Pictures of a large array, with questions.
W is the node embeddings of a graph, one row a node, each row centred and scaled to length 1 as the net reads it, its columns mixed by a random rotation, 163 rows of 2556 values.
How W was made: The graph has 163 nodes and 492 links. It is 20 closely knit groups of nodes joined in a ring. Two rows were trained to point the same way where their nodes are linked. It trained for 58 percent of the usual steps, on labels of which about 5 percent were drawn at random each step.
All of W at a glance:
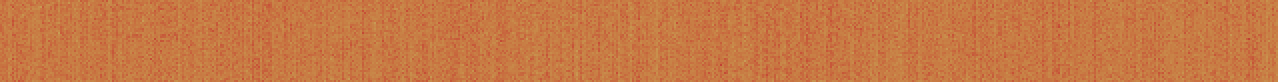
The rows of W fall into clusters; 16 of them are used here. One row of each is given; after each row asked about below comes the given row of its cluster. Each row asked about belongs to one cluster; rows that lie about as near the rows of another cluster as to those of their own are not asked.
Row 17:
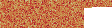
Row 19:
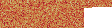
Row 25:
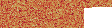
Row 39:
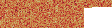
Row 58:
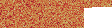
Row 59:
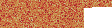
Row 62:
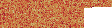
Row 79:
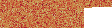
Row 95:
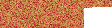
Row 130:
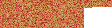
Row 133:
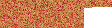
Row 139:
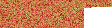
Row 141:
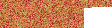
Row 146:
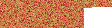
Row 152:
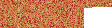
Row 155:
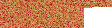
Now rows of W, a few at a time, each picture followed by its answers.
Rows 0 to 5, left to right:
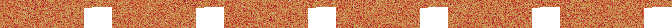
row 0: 133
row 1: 155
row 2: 25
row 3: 95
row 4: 79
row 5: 130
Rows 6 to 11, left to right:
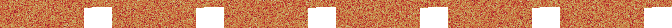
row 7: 17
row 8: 59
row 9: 139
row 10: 141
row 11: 139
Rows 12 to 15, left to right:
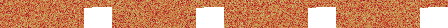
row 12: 155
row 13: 141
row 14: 19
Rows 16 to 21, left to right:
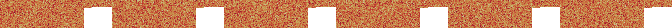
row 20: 130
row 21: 58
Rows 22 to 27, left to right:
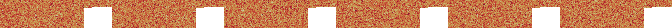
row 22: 155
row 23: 79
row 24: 152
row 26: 133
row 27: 139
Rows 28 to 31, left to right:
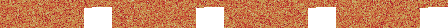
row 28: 25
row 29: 130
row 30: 79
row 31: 146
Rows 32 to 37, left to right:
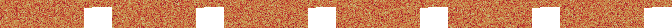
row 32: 39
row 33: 59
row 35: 25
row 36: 62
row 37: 58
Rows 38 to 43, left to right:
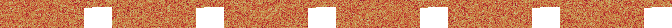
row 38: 155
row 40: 19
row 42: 39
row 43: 141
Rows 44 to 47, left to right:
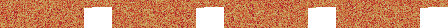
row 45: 62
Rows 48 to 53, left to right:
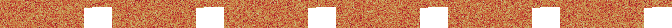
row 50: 146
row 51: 95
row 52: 130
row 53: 59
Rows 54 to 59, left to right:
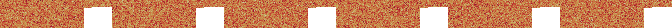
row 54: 141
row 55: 19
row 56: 62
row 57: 152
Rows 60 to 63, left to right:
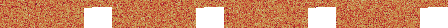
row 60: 133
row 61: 59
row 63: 17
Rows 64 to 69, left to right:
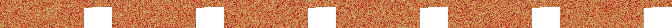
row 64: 19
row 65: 95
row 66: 141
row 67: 58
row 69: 59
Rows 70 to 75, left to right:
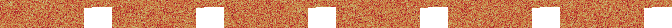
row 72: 17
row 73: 25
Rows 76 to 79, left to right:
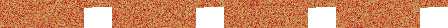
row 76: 19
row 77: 139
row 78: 58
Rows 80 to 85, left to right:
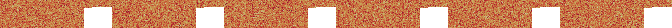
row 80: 25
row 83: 152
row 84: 139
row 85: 155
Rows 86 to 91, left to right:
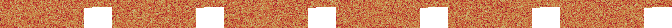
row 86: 95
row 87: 39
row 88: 155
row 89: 95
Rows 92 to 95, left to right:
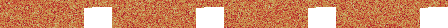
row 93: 79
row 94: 141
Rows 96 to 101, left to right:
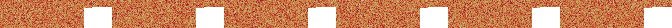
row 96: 130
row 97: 39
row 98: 139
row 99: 17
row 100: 39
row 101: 146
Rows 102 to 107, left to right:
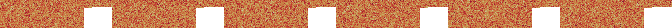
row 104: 152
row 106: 19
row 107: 79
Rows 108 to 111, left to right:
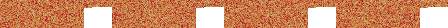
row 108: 25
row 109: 62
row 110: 79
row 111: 141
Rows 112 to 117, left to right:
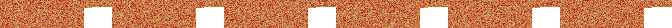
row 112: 152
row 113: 95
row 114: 139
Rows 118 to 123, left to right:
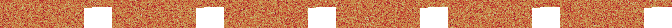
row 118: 130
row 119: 133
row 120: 39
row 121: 59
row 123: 17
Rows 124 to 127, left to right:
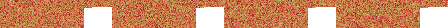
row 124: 58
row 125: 155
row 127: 79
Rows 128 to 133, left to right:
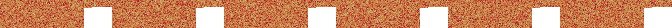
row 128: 146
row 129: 141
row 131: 95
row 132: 130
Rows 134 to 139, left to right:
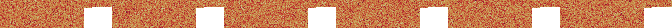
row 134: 139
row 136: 95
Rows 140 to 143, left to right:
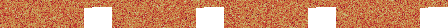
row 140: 62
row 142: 130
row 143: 95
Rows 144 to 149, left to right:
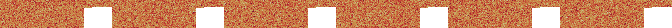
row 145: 79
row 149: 39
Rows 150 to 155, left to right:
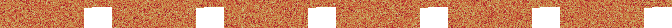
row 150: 146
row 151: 139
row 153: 39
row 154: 141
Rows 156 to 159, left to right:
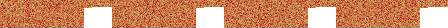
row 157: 133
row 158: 133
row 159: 59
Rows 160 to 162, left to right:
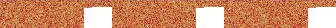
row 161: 17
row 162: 62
